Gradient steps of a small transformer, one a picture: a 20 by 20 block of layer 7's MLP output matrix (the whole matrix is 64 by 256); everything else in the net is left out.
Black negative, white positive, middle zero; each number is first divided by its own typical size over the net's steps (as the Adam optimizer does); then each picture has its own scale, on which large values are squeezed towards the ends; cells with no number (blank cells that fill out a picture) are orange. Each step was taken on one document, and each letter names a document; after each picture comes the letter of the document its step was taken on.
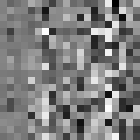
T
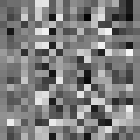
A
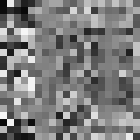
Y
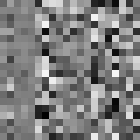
T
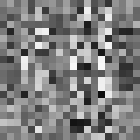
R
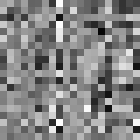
R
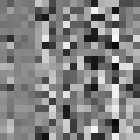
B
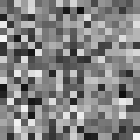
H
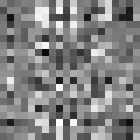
A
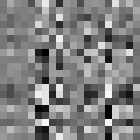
R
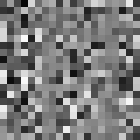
Y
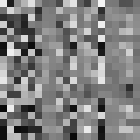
Y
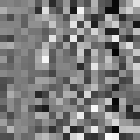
T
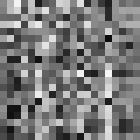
H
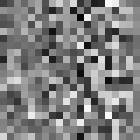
R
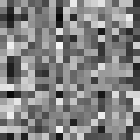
Y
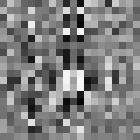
H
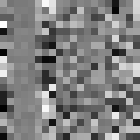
T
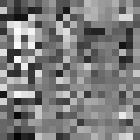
Y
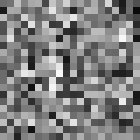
H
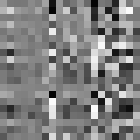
T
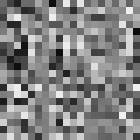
H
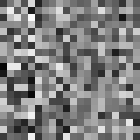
Y
